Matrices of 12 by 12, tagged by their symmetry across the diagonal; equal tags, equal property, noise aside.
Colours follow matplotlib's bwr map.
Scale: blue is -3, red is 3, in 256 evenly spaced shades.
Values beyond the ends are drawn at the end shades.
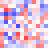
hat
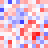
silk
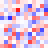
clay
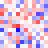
hat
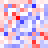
silk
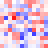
hat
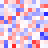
clay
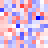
hat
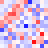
silk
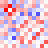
silk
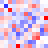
silk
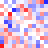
clay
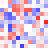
clay
